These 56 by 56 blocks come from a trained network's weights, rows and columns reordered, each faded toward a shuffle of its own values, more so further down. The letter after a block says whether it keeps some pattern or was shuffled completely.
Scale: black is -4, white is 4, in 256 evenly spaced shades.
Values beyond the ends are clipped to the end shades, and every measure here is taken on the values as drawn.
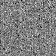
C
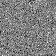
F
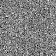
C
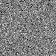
F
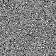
C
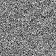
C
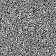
F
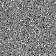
F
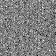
C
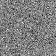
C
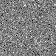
F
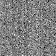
C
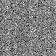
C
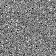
F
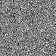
F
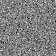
F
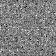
C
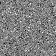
F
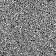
F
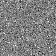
F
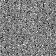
C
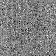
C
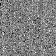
C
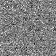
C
